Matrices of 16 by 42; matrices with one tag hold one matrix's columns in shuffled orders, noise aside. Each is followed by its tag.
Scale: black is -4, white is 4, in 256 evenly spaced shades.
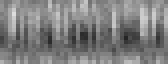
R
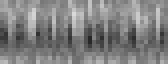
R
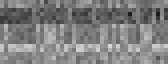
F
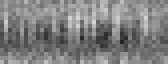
R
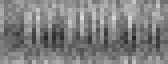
R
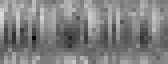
R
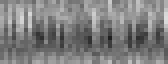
R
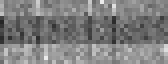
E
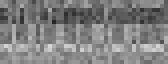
F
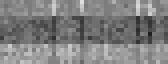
E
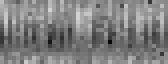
R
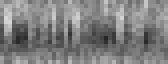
R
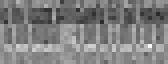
F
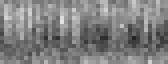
R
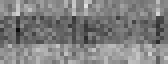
E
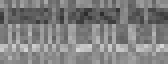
F
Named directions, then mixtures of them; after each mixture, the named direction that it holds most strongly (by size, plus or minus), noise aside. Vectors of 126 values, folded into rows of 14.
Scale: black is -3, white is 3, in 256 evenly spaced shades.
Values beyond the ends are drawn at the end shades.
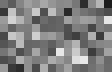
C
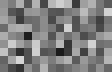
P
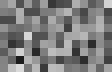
P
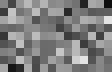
C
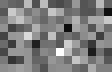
P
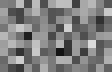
P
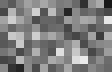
C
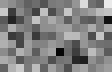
C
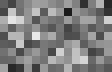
C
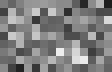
C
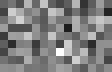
P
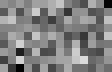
C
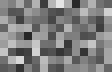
P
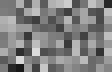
P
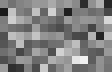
C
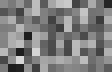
P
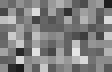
C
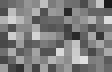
C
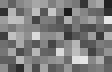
C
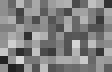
P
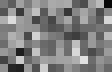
C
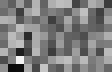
P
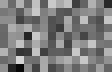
P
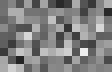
P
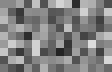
P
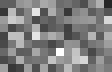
C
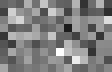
C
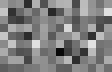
P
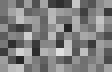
P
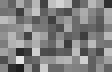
P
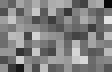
C
